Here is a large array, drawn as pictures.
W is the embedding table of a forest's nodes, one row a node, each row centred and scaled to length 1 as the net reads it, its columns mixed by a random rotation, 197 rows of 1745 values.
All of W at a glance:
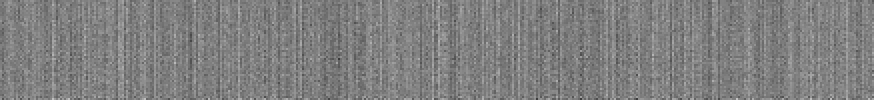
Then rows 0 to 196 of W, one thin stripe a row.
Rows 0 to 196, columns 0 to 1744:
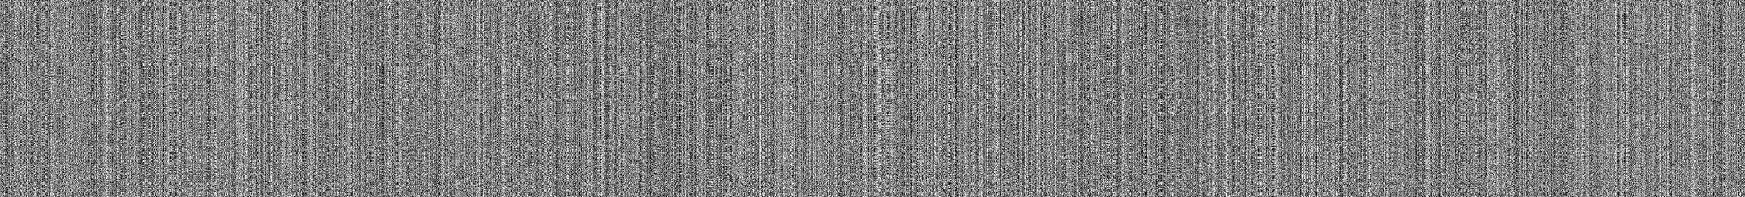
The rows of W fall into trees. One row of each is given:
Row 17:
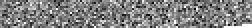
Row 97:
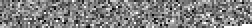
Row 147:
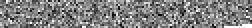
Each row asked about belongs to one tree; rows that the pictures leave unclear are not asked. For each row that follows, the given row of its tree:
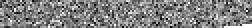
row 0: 147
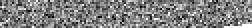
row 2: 17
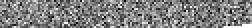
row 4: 17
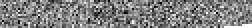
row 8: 97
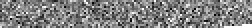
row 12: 97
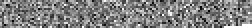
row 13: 17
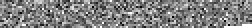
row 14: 17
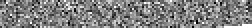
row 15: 147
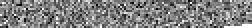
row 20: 17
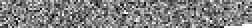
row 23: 17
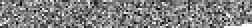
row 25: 17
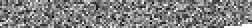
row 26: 17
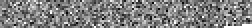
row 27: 17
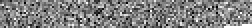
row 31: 97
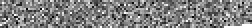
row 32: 17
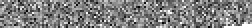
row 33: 17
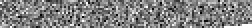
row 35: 97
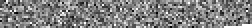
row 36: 147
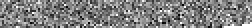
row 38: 17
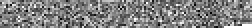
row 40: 17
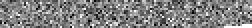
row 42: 97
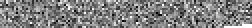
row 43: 147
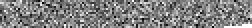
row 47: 97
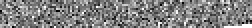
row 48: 97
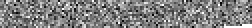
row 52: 147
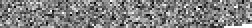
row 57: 17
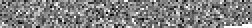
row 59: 97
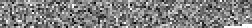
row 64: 17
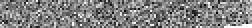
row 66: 97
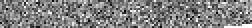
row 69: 97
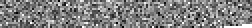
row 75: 147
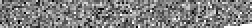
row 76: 97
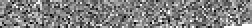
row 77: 17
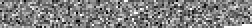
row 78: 97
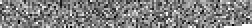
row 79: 97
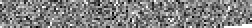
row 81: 97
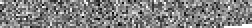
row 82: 97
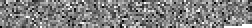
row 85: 147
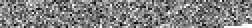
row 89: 17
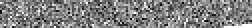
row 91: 97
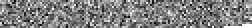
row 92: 17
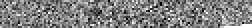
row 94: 97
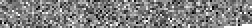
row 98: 97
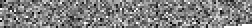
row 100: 147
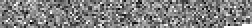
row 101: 17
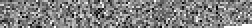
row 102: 97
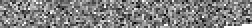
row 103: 17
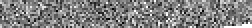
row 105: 97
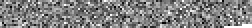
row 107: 17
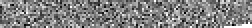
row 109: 97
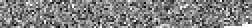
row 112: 17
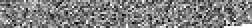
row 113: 17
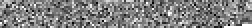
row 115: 17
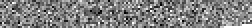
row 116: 97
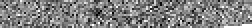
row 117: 97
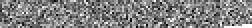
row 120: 97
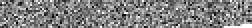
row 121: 17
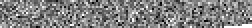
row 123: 97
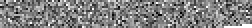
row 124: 147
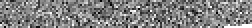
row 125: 97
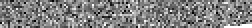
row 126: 97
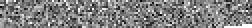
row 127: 147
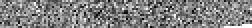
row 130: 97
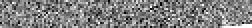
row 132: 97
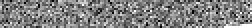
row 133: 97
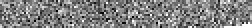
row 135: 97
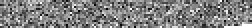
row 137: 17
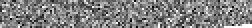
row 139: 97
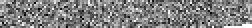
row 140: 17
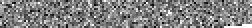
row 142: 17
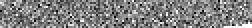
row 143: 97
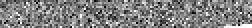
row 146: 97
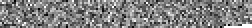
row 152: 17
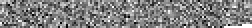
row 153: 17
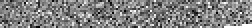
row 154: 97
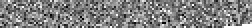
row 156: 17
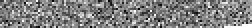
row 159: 97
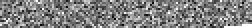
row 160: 17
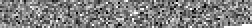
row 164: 97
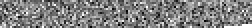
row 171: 97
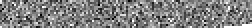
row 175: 97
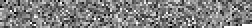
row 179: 147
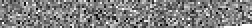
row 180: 97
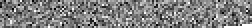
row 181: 147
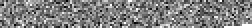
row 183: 17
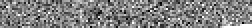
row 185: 97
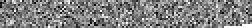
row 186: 147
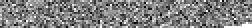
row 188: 17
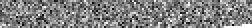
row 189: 97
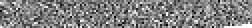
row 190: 97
